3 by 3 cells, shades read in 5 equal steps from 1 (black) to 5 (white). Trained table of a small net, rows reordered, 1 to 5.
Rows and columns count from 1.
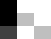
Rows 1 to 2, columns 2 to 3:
5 5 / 4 5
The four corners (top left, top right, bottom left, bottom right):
1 5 2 4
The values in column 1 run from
1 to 2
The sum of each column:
4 14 14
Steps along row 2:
up up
